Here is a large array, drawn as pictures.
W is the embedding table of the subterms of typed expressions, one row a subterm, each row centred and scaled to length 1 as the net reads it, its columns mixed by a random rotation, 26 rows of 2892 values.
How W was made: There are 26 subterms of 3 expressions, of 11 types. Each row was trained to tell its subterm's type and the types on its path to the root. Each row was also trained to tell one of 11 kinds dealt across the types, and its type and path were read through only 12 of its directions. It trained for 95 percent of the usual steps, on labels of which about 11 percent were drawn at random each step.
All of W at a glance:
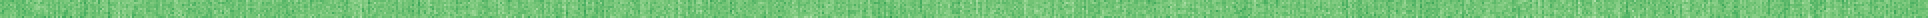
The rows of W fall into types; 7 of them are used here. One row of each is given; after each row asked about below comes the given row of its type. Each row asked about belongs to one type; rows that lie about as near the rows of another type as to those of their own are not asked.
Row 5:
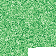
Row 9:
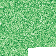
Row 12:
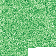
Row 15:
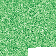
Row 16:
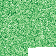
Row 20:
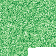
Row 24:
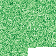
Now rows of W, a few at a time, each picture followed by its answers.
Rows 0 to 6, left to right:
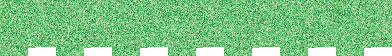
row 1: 20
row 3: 15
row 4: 15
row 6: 20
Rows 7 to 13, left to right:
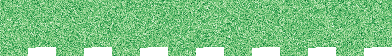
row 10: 20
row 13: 15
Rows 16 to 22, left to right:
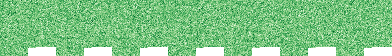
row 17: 15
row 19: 15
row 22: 20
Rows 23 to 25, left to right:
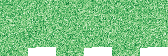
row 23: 24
